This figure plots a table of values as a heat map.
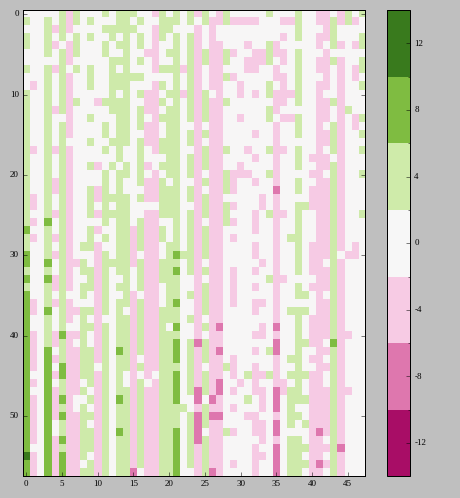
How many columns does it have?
48
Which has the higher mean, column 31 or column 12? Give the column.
12
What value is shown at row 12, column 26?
-4
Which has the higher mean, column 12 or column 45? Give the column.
12
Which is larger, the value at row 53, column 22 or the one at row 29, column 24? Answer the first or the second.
the first
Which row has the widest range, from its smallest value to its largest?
55
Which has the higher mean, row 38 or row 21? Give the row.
38
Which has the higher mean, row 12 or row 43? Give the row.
43
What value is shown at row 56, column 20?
4
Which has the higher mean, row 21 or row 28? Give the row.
28
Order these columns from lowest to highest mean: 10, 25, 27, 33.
27, 10, 33, 25
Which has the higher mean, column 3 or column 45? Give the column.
3
